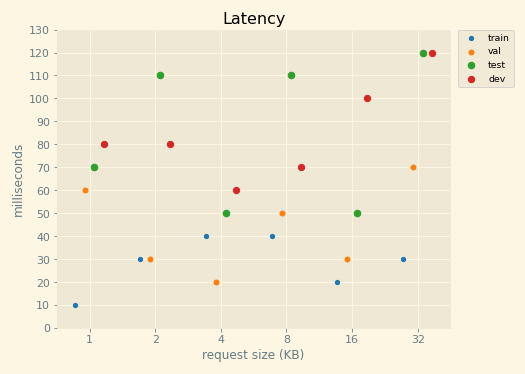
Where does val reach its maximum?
32
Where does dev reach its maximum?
32
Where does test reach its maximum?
32
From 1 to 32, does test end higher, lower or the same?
higher
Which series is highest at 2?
test
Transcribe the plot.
Title: Latency
x-axis: request size (KB), ticks 1 2 4 8 16 32
y-axis: milliseconds, ticks 0 10 20 30 40 50 60 70 80 90 100 110 120 130
Legend: train, val, test, dev
Values:
train: 10 30 40 40 20 30
val: 60 30 20 50 30 70
test: 70 110 50 110 50 120
dev: 80 80 60 70 100 120
